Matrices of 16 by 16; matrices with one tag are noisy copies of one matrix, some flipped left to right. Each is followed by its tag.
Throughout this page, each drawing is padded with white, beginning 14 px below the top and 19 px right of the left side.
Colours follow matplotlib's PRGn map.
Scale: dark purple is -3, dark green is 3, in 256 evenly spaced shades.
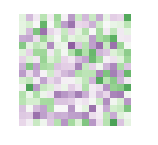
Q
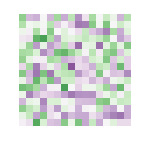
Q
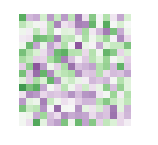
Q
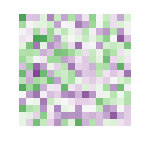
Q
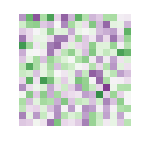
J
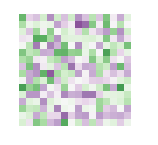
Q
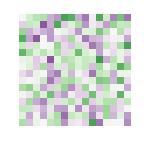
J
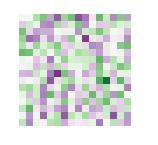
J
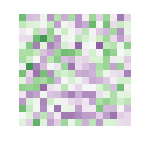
Q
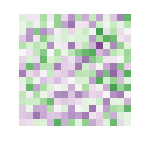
Q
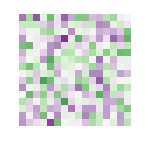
J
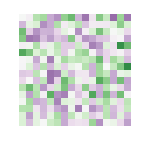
J
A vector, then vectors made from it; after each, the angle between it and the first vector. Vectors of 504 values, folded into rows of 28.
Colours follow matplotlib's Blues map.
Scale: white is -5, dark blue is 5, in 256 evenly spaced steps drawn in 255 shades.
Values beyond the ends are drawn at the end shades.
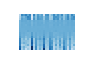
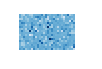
orthogonal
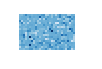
orthogonal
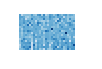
partly opposed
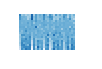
nearly opposite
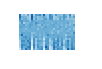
nearly opposite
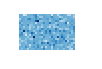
orthogonal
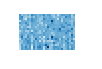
partly opposed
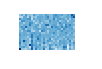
partly aligned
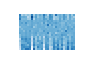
nearly opposite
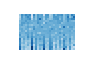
nearly parallel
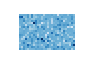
orthogonal
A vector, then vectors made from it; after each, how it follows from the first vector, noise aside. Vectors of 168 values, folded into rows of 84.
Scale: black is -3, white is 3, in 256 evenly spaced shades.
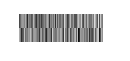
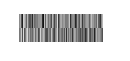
reversed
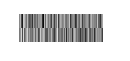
reversed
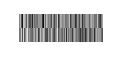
reversed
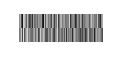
reversed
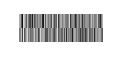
reversed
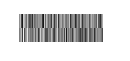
reversed
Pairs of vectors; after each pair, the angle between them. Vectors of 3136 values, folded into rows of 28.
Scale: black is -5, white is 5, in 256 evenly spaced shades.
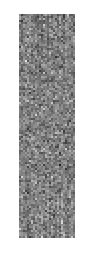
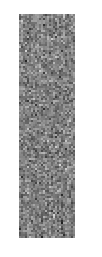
nearly opposite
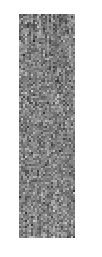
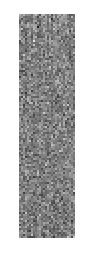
nearly opposite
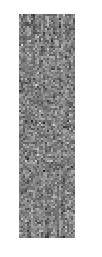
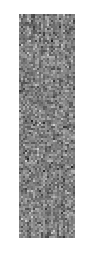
nearly parallel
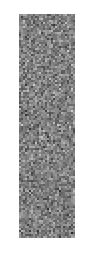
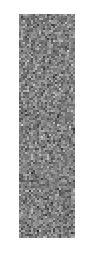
nearly parallel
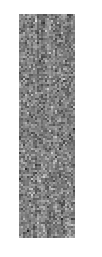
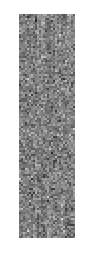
nearly opposite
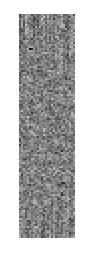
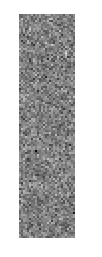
orthogonal
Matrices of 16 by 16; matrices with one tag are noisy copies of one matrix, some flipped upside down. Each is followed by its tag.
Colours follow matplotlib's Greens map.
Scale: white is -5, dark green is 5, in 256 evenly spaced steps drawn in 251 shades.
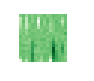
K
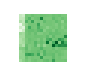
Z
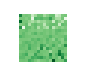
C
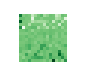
C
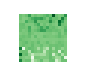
C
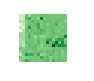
Z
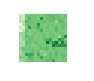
Z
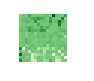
C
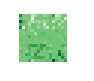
C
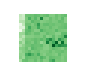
Z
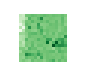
Z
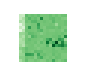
Z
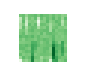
K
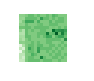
Z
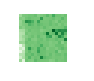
Z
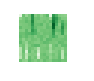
K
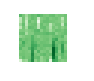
K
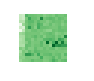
Z
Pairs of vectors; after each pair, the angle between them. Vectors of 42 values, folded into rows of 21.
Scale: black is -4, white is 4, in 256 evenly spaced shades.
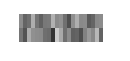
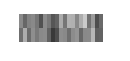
orthogonal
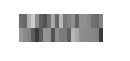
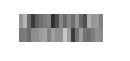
partly opposed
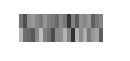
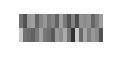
nearly parallel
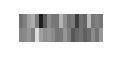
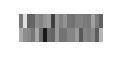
orthogonal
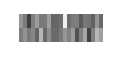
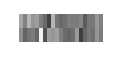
orthogonal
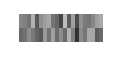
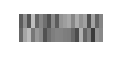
orthogonal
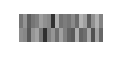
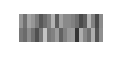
nearly opposite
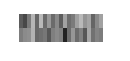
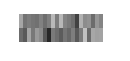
orthogonal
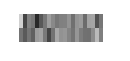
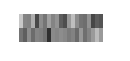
partly aligned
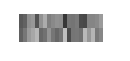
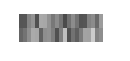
nearly parallel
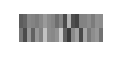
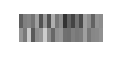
partly aligned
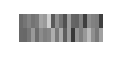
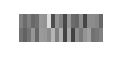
nearly parallel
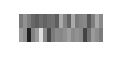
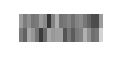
partly opposed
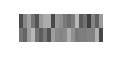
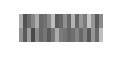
partly opposed
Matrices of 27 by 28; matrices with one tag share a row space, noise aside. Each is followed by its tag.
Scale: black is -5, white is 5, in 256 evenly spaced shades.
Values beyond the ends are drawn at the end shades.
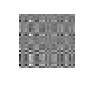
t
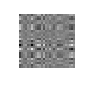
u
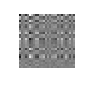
t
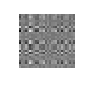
t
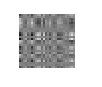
u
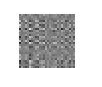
t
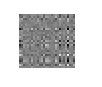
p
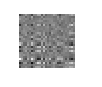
u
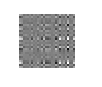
p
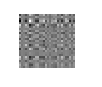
t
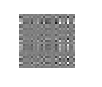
p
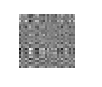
t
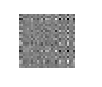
p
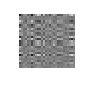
u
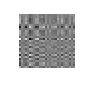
t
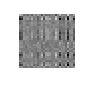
p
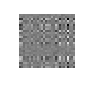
p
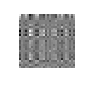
t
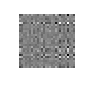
p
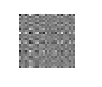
t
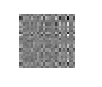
p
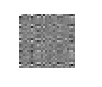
u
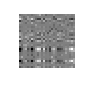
u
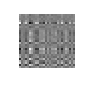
t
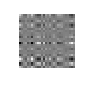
u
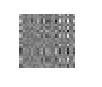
p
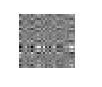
u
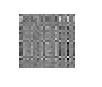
p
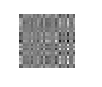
p
